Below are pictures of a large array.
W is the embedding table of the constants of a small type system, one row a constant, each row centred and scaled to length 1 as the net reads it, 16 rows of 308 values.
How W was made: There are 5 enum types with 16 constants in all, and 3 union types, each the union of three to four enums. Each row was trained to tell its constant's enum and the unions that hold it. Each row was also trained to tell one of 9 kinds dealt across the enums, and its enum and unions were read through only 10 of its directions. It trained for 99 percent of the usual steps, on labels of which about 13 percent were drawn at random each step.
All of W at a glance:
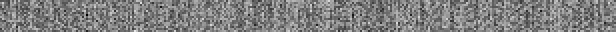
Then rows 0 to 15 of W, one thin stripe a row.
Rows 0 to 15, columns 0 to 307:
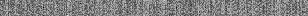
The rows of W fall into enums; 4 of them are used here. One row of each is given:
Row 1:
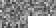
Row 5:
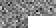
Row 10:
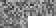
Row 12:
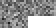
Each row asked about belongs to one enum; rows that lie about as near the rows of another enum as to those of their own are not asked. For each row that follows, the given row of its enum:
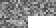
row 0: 10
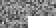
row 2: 5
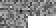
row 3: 10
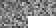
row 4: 12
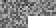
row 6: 12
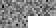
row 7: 12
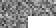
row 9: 5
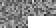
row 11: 1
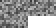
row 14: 10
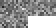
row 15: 5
